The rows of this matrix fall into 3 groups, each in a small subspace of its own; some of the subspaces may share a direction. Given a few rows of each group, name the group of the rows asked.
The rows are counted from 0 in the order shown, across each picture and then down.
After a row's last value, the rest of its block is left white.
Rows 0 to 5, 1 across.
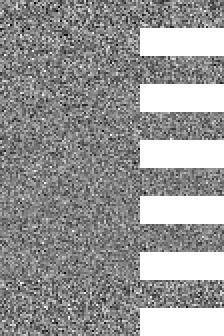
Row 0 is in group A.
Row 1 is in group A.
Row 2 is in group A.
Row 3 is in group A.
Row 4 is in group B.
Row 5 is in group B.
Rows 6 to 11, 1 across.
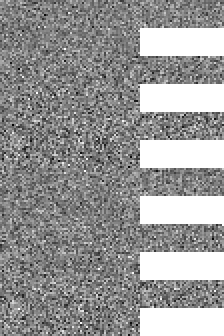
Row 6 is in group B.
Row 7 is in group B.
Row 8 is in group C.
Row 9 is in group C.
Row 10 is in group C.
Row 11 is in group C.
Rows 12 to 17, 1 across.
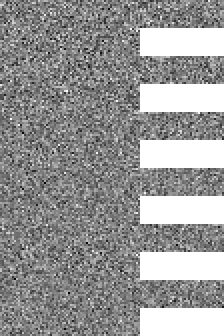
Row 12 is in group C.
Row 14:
B
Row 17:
B
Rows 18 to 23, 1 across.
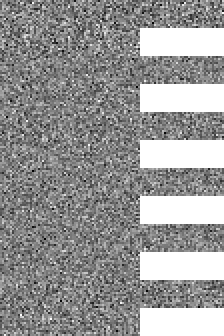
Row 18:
C
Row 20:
B
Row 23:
A
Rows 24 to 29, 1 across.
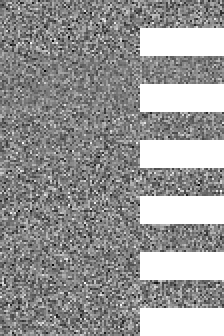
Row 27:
C
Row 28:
A
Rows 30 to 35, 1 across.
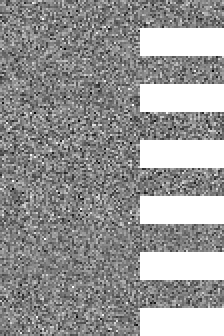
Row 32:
A
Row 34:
B
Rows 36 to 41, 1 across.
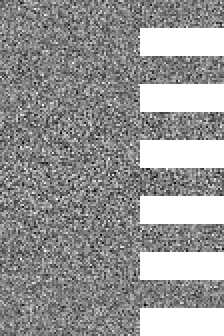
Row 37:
B
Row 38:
A
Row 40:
A
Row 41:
C
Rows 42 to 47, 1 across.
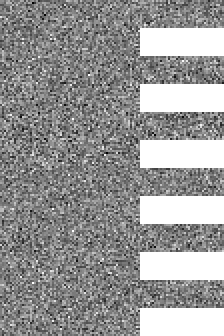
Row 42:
C
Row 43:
B
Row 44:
B
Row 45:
A
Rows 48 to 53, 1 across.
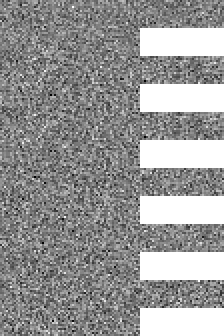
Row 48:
B
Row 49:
A
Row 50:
A
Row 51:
C
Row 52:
B
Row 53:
B
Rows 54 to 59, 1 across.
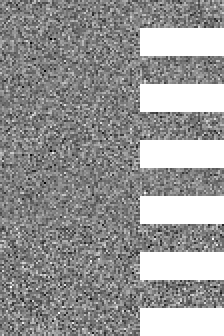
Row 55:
C
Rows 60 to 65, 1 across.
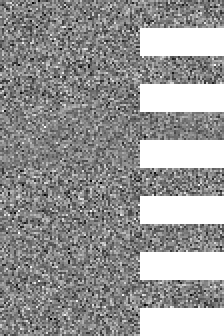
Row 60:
B
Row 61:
A
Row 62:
A
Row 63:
C
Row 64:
A
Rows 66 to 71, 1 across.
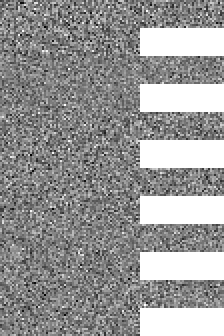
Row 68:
C
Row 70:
C
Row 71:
A
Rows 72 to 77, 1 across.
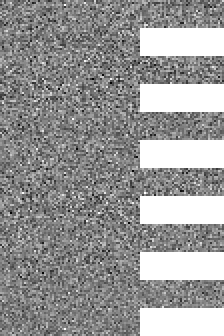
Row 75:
C
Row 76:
B
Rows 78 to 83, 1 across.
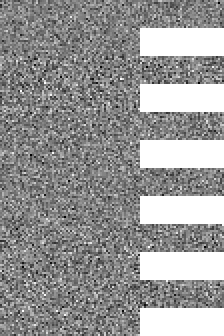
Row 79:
A
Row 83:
A
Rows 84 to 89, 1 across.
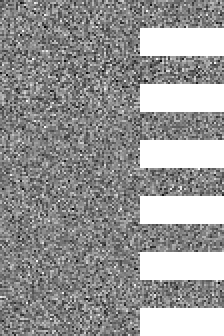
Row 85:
C
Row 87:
B
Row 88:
B
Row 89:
C
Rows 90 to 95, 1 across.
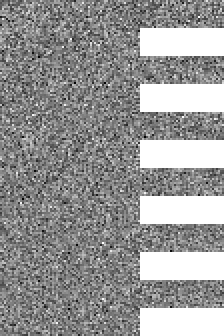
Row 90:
C
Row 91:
B
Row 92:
C
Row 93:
A
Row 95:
A
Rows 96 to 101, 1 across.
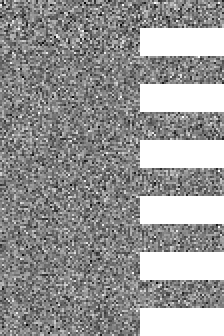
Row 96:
C
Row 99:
C
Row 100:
C
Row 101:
C
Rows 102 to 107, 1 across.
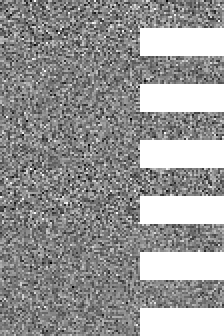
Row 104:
B
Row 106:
A
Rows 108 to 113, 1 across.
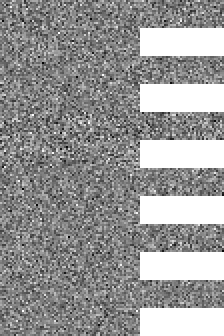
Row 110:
A
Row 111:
B
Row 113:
C
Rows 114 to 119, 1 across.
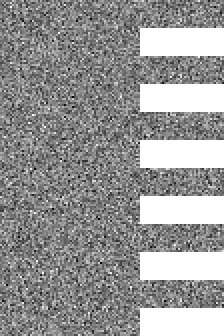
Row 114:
B
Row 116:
A
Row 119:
B
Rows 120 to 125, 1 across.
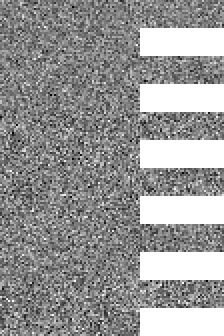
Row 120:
B
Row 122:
C
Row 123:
B
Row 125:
C
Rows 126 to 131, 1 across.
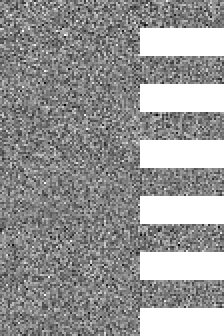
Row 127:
B
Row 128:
C
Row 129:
B
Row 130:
C
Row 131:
B
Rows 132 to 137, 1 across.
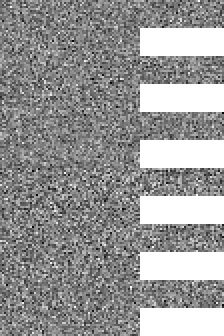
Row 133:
A
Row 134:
C
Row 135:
C
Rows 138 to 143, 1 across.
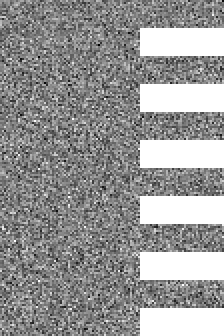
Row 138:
C
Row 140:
C
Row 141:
A
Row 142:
C
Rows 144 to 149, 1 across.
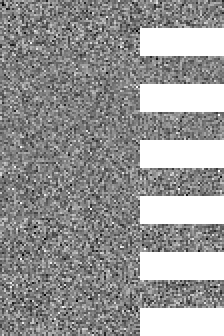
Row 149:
B
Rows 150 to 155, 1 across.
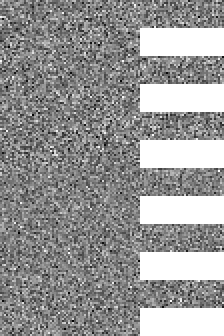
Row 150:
C
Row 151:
C
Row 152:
C
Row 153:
C
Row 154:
A
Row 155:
B
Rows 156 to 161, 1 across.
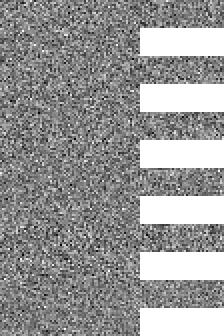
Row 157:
C
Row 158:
B
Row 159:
C
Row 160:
A
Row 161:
B
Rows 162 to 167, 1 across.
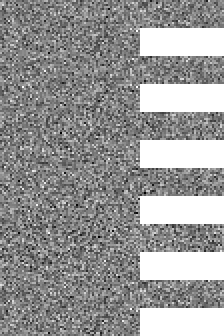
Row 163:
C
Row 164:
A
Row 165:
B
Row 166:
A
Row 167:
C
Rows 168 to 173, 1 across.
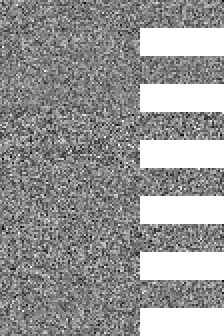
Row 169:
B
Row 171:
B
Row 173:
C
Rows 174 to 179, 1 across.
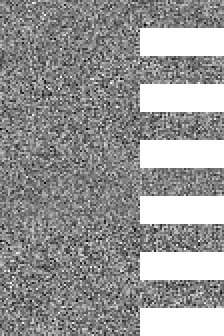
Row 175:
A
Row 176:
C
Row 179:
B
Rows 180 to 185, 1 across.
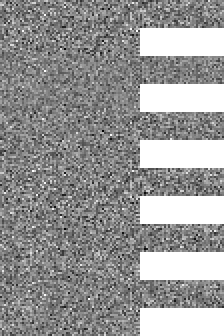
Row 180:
C
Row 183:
C
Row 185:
B
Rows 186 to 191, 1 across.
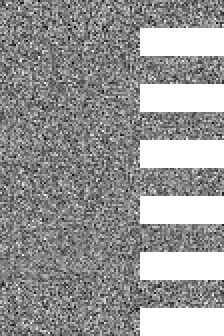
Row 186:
B
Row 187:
B
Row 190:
C
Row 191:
C
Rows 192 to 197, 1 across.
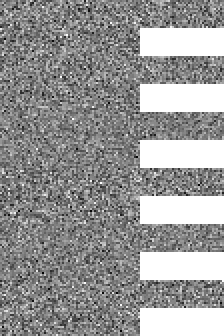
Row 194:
B
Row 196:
B
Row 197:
C
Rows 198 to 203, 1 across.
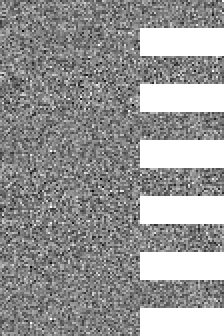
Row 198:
C
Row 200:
A
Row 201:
A
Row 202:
A
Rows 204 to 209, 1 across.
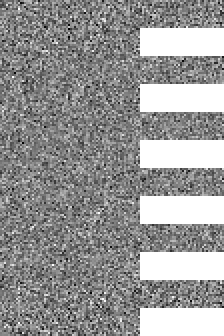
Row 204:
C
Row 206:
C
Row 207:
C
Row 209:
B
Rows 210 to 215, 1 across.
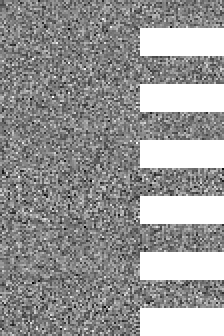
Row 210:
A
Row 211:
A
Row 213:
C
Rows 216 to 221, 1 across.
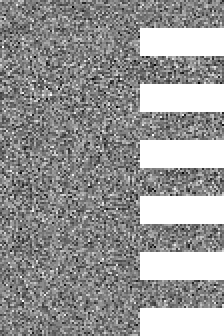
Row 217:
A
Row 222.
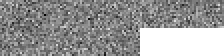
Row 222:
B
